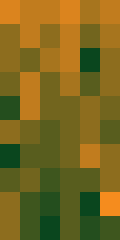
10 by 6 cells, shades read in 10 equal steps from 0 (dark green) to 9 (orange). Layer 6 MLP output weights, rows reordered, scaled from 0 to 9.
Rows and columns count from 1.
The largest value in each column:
8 7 7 8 7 9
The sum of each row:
43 34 27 29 25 24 22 20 20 13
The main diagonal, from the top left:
8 7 6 6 5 3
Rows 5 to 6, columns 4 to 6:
4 5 4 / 4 5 3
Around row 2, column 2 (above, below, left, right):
7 4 5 5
